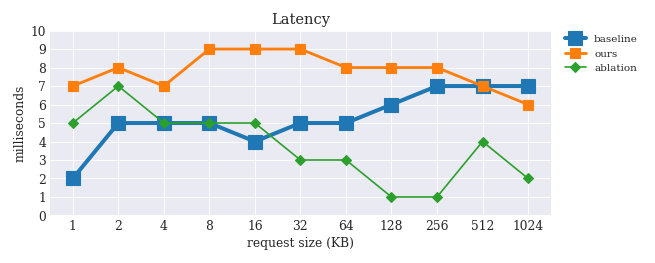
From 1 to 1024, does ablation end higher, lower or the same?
lower
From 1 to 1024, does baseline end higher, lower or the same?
higher
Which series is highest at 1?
ours
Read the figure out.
Title: Latency
x-axis: request size (KB), ticks 1 2 4 8 16 32 64 128 256 512 1024
y-axis: milliseconds, ticks 0 1 2 3 4 5 6 7 8 9 10
Legend: baseline, ours, ablation
Values:
baseline: 2 5 5 5 4 5 5 6 7 7 7
ours: 7 8 7 9 9 9 8 8 8 7 6
ablation: 5 7 5 5 5 3 3 1 1 4 2
